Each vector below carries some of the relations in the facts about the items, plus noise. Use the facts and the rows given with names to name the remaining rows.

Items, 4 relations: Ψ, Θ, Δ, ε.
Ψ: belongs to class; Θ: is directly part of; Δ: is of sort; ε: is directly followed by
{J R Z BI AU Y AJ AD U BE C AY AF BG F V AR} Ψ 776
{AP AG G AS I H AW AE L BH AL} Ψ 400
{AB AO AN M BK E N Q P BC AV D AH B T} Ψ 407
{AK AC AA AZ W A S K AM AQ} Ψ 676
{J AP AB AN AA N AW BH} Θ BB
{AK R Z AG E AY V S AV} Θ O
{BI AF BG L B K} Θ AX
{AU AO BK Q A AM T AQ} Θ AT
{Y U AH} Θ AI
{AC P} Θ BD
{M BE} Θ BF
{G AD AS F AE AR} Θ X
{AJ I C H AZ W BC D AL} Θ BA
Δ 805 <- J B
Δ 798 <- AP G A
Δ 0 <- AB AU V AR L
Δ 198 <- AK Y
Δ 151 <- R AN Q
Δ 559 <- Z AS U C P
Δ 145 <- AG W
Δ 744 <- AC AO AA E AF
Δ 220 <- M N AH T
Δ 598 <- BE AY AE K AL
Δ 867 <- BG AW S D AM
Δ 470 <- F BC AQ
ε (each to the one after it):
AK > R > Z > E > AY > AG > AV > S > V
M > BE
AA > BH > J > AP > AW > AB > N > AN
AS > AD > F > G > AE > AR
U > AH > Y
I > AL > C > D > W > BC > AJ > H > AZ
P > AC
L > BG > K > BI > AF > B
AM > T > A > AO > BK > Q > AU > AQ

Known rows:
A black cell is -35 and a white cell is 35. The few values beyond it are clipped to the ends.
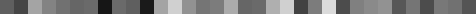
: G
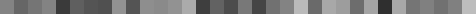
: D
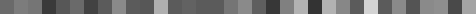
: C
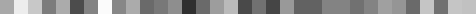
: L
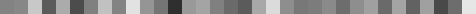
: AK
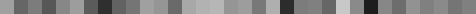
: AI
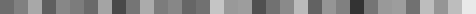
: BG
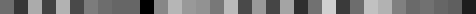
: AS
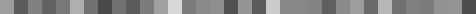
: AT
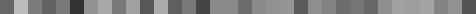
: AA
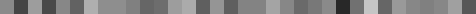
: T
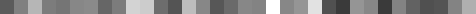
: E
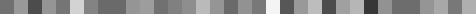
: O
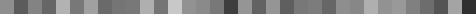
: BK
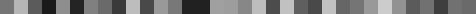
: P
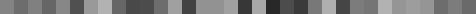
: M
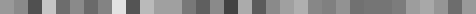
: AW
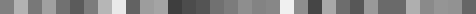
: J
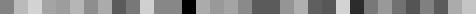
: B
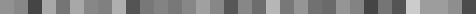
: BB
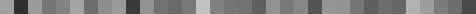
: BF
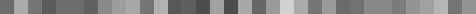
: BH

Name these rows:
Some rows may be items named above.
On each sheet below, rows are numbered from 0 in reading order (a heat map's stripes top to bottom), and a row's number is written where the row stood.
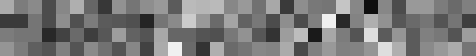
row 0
AI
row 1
AD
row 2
C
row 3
AM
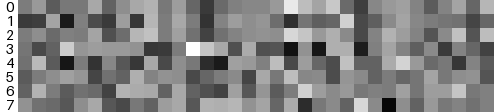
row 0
Z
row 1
BE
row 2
Z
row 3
AE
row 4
P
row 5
AP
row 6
BH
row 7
AI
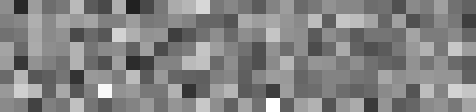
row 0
X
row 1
AU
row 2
AP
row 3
AX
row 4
X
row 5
AA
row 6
L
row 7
O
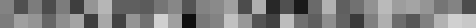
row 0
M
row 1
K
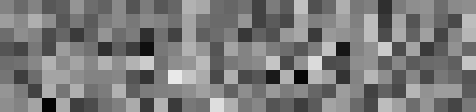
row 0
BA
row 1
W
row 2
I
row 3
F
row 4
AY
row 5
AE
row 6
BB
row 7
U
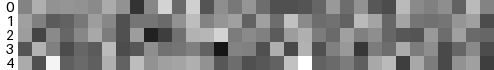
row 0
AF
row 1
AT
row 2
X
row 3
AC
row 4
AO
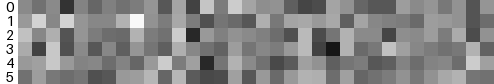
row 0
AH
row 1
AB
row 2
Y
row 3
A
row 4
BI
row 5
BH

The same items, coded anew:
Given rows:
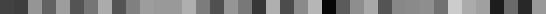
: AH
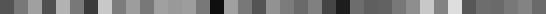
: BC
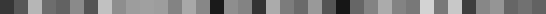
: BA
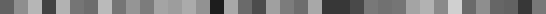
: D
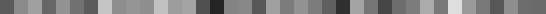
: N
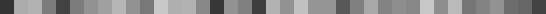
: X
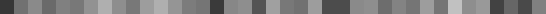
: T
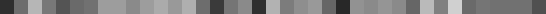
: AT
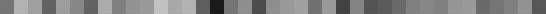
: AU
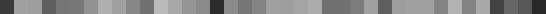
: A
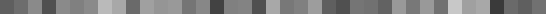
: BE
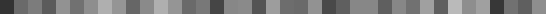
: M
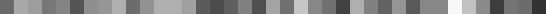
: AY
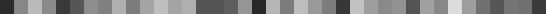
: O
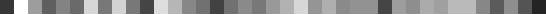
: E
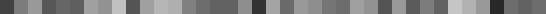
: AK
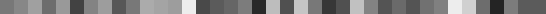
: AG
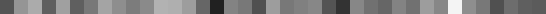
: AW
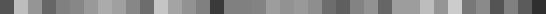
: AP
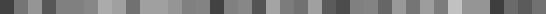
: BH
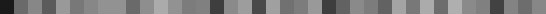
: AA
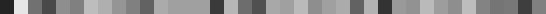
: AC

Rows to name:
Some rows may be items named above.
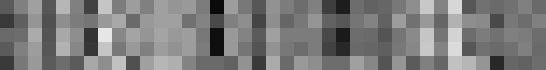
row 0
BC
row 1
L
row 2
AJ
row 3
BC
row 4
AK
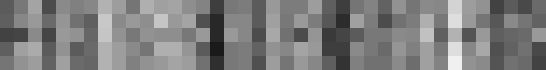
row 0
Y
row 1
N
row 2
I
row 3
BK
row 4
AE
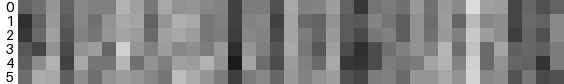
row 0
K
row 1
AM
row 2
BG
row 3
AL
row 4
D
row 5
BI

